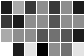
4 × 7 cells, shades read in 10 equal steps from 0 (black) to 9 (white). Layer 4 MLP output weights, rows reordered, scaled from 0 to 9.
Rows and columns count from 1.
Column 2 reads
6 1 5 1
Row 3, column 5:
4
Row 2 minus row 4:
-7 0 -3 5 -2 1 -3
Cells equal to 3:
3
